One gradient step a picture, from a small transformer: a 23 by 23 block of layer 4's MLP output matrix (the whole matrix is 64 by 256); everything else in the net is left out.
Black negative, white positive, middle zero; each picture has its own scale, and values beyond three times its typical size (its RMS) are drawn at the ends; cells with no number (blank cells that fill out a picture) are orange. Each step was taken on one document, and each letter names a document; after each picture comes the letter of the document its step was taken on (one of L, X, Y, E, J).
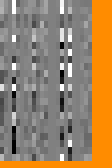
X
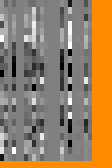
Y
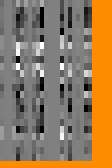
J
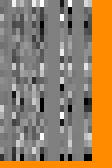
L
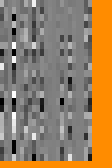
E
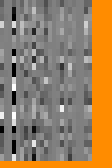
E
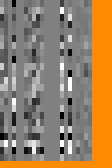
Y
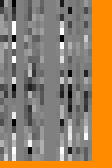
Y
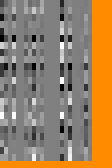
Y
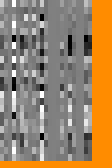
L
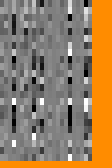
E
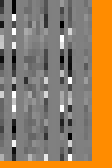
X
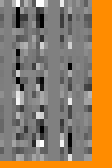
J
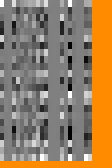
L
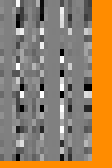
J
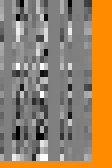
J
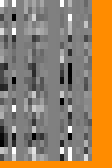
Y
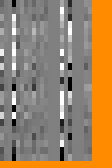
X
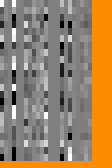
X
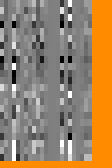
L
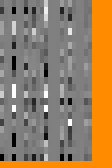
X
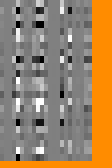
J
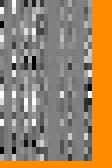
E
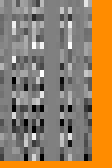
L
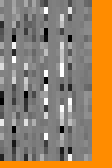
X
